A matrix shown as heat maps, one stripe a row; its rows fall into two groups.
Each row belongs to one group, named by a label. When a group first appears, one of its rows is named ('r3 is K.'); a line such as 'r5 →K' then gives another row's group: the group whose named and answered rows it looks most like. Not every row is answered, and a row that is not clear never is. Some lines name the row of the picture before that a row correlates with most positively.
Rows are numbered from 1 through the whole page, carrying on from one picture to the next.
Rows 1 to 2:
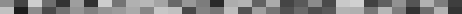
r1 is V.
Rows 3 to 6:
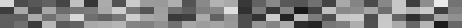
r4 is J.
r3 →V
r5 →V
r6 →J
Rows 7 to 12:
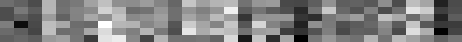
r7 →J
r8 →J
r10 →J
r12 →J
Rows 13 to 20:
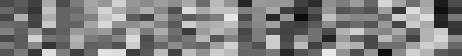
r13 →J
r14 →J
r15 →J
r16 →J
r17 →V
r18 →V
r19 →V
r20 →J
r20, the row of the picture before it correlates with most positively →8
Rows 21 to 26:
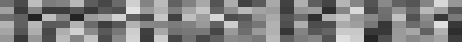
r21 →V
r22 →V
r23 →J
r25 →V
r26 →V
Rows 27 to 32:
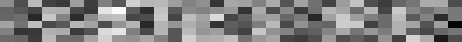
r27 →V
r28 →J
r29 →J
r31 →J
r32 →J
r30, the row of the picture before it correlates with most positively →25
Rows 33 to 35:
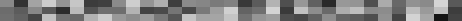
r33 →V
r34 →V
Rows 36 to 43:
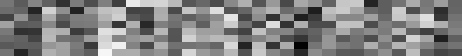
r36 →V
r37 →J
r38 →J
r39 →V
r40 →J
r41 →J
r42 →J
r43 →J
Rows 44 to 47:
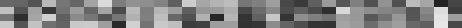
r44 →J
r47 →V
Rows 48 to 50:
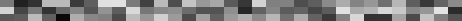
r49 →V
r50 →V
